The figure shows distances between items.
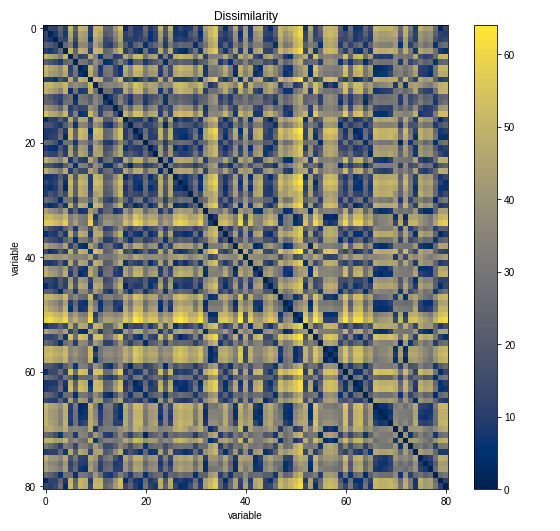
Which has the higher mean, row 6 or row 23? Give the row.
23
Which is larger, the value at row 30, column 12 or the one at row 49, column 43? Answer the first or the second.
the first
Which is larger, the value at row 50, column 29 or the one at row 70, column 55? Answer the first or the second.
the first
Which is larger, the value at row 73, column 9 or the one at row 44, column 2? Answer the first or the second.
the first
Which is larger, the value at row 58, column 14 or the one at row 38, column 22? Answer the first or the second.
the second
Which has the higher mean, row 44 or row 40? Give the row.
40
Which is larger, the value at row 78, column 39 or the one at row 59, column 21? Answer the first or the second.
the first
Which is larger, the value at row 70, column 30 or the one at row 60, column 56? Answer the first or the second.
the second
